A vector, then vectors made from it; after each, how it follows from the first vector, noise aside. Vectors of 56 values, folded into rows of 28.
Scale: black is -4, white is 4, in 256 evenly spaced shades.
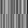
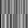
reversed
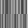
negated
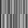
reversed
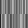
reversed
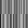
reversed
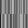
reversed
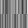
negated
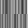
negated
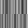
negated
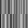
reversed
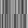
negated
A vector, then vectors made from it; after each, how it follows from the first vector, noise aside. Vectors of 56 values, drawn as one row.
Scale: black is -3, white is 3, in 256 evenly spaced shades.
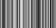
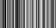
reversed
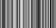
copied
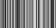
reversed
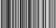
wrapped around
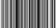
wrapped around
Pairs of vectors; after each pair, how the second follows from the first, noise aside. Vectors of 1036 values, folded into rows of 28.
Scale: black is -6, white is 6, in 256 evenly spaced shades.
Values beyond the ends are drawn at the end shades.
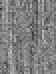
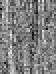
scaled up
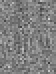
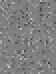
partly zeroed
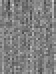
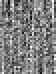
scaled up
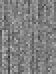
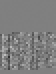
partly zeroed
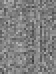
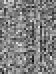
scaled up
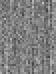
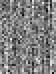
scaled up
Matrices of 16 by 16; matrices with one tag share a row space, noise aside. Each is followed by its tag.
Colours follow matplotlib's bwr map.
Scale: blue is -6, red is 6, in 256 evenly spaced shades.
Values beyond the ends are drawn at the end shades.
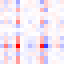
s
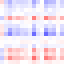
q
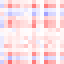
q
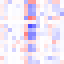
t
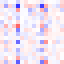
s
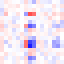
t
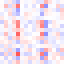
s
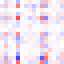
s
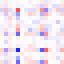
s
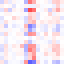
t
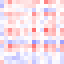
q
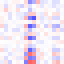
t
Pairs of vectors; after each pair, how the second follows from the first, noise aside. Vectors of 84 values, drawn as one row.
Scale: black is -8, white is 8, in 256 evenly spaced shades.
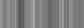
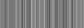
shuffled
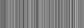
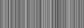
shuffled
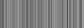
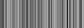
scaled up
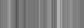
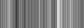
scaled up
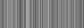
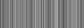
reversed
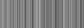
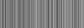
shuffled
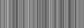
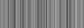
reversed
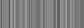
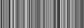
scaled up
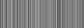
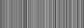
reversed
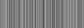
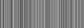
wrapped around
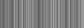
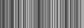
scaled up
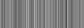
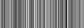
scaled up
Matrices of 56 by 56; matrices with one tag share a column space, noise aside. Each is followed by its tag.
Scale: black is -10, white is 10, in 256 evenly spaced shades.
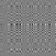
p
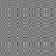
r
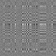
p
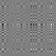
p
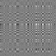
p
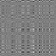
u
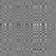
p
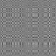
r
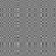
r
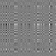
p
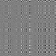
u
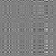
u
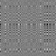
p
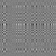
p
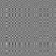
r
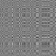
r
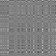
u
